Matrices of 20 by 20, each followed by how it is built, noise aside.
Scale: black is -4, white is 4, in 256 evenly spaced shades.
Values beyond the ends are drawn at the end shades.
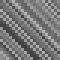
Toeplitz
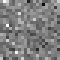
noise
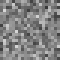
noise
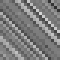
Toeplitz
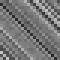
Toeplitz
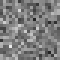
noise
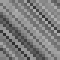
Toeplitz
